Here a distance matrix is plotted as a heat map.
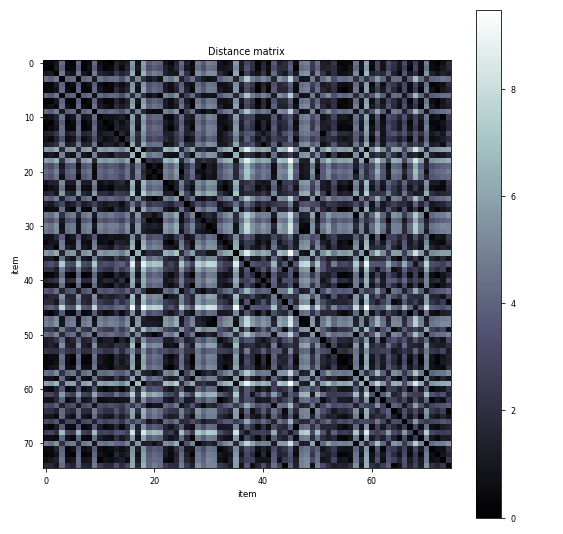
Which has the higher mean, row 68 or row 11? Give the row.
68
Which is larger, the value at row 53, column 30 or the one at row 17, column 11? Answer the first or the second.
the first
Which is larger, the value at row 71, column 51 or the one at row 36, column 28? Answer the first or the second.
the second
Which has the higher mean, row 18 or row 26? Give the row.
18
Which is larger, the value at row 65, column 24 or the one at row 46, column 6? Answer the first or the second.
the second
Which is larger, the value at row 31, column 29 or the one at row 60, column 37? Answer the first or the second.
the second
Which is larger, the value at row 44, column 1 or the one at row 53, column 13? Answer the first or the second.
the second
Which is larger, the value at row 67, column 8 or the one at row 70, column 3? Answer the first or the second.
the second
